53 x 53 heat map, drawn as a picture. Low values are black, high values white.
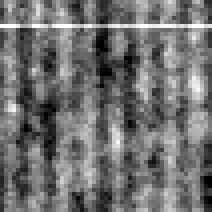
Odd lines: row 7. Histogram: bell-shaped. Grain: streaks running down. Stripes: upright, repeating 8 times.
